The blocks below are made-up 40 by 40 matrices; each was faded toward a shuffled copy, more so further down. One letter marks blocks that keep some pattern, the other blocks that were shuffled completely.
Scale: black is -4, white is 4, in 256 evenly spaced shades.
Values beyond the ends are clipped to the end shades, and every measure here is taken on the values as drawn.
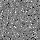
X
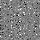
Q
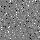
X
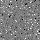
X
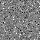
X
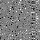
Q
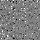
Q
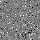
Q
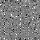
Q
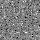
X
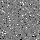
X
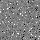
X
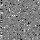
Q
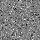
X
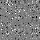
Q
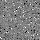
X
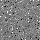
X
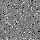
X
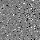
Q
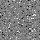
Q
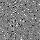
Q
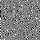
Q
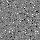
X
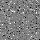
Q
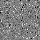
Q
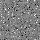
X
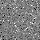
X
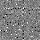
Q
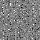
Q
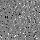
Q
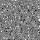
Q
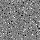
X
